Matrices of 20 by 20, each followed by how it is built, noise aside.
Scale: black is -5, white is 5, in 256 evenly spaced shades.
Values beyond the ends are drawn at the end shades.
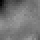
smooth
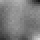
smooth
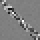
banded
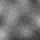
smooth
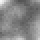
smooth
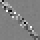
banded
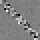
banded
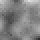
smooth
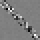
banded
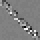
banded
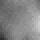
smooth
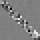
banded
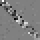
banded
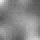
smooth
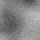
smooth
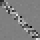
banded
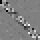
banded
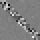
banded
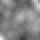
smooth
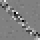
banded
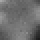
smooth
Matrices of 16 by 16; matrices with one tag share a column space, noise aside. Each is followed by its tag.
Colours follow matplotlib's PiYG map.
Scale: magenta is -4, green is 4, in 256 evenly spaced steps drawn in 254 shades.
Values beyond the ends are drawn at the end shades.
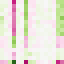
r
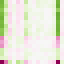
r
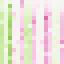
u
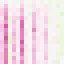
u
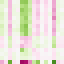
r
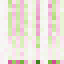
r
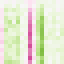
u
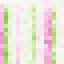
u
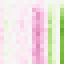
u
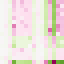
r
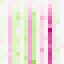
u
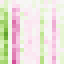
u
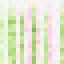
u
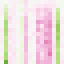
u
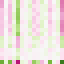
r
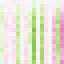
u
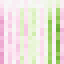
u
